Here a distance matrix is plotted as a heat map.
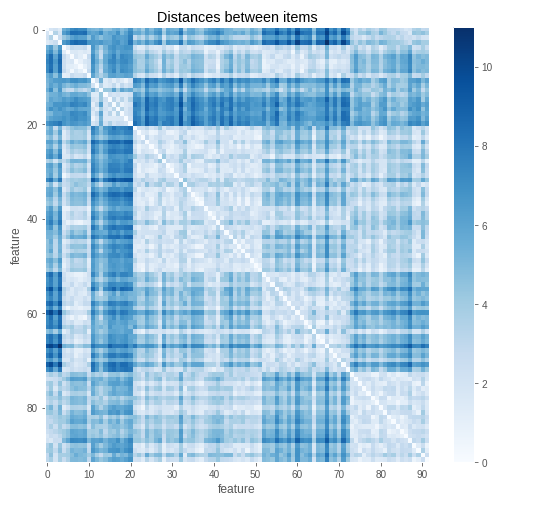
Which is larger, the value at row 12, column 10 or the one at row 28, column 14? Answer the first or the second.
the second
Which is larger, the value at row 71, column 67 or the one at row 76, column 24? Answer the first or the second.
the second
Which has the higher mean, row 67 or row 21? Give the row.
67
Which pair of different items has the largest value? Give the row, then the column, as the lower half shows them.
67, 3
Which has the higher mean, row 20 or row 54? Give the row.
20
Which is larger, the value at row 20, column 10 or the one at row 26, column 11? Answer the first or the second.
the second
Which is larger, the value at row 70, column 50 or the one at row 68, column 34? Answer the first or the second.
the second
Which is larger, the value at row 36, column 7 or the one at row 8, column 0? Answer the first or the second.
the second
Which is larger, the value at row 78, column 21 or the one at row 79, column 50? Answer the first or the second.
the first
